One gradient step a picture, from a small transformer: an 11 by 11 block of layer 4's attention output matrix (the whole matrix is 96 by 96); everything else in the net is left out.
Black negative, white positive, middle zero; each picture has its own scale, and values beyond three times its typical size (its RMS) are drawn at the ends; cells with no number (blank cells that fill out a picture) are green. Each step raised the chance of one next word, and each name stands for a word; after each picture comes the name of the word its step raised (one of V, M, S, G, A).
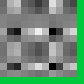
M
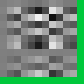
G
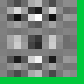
G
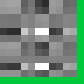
M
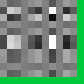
G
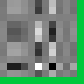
M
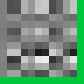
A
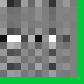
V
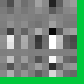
V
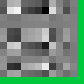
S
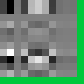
A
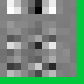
S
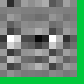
V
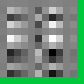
G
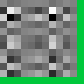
G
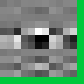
V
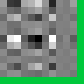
V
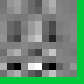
M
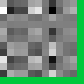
A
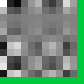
A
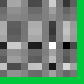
M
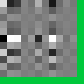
V
